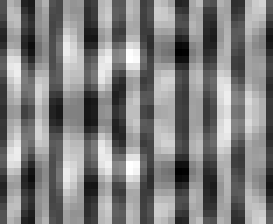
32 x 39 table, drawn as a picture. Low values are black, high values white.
Stripes: upright, repeating 9 times. Average level on the scale: 50%. Slope: none. Lone odd cells: none. Mirror symmetry: top to bottom.
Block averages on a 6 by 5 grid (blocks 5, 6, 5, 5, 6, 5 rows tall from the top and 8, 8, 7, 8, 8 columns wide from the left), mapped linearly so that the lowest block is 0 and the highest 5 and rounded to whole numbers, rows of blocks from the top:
1 3 2 2 3 / 2 5 3 0 2 / 3 2 1 2 5 / 3 2 1 2 5 / 2 5 3 0 2 / 1 3 2 2 3
